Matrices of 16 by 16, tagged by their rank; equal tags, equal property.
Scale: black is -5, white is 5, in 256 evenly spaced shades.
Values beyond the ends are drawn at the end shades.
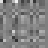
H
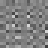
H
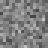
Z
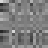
H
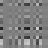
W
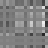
W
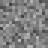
Z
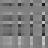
W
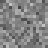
Z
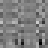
H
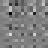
H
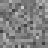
Z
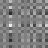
W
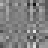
H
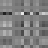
W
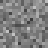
Z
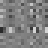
H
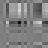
W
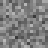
Z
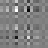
W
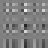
W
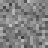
Z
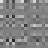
H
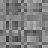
H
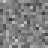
Z
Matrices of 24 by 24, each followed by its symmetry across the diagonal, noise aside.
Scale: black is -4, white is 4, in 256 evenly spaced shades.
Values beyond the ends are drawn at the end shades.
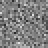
antisymmetric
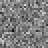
neither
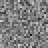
neither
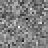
antisymmetric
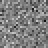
neither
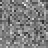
neither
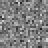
antisymmetric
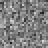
neither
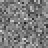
neither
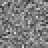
neither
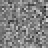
neither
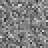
antisymmetric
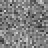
antisymmetric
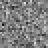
antisymmetric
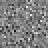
antisymmetric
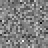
antisymmetric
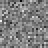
antisymmetric
